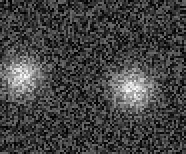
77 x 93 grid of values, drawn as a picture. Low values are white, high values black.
Two dips sink into the field. No row or column stands out. The halves do not mirror each other. No overall slope runs across the table. There is no seam.
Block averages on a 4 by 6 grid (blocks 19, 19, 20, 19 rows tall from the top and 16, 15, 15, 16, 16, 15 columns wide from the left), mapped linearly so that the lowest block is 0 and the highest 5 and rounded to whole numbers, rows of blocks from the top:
555555 | 245545 | 245305 | 555555
